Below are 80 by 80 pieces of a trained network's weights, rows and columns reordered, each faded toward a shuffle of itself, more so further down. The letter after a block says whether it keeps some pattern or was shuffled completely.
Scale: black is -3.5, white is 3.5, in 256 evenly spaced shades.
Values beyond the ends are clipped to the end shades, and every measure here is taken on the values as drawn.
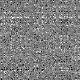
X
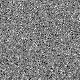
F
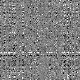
X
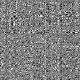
X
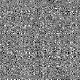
X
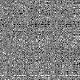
X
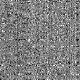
X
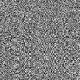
X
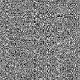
X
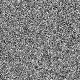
F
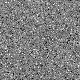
F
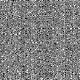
X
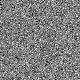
F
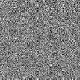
X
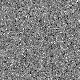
F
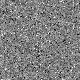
F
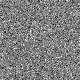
F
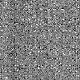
X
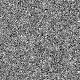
F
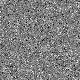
F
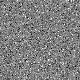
F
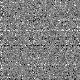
X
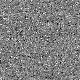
F
